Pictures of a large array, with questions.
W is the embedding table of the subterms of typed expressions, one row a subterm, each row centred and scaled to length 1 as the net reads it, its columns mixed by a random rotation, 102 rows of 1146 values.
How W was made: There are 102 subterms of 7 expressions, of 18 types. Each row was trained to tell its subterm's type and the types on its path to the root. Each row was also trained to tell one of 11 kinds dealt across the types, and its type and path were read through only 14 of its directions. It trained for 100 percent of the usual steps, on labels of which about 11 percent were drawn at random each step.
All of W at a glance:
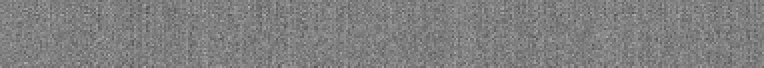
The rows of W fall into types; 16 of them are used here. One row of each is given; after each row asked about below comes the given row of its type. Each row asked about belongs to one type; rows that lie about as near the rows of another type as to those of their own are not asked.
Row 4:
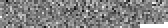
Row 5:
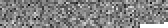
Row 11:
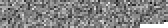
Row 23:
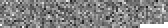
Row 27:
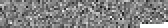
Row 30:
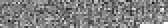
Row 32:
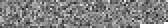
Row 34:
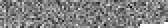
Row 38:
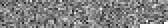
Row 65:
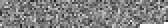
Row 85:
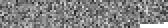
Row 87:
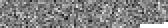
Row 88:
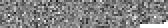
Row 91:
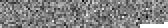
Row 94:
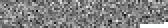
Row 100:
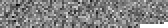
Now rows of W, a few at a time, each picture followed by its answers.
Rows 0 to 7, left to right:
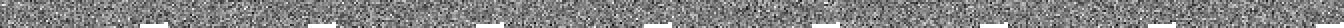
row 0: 27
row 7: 100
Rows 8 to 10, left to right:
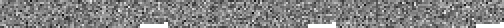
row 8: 87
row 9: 91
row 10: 5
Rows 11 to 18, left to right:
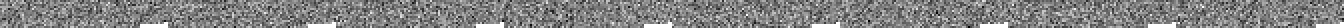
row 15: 100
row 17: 27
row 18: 85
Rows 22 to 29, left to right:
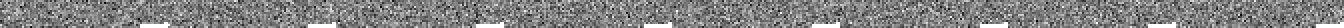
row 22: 91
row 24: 88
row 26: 34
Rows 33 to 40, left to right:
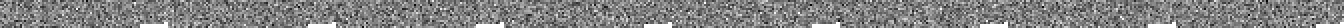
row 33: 91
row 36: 27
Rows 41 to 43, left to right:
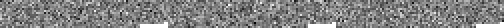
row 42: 32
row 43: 27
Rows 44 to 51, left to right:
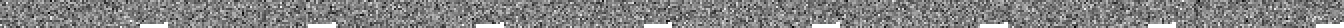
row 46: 65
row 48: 85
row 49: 34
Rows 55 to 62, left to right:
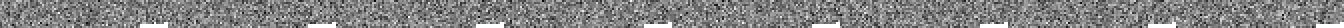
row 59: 88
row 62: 32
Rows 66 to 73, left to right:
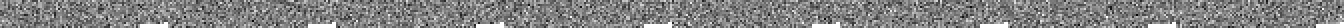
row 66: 65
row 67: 30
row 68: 85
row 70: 100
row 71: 30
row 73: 91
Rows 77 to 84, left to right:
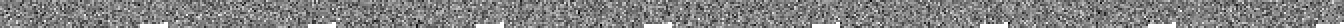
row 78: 27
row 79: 100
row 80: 85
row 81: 100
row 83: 11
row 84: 34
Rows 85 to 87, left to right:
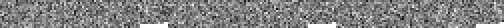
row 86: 94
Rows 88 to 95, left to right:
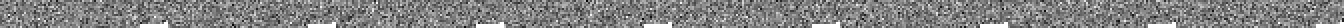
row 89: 91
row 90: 85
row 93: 94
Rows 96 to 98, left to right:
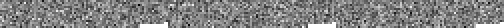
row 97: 94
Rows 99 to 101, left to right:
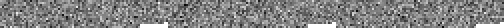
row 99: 87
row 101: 87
